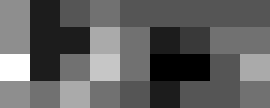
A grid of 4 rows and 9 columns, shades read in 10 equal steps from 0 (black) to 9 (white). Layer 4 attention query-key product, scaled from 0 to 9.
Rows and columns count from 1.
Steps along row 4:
down up down down down up same up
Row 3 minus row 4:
4 -3 -2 3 1 -1 -3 0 2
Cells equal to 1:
6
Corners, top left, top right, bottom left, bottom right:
5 3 5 4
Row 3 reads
9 1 4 7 4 0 0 3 6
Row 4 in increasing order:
1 3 3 3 4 4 4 5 6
